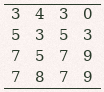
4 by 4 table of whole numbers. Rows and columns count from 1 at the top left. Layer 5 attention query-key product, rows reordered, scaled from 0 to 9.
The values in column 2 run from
3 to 8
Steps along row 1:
up down down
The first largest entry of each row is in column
2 1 4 4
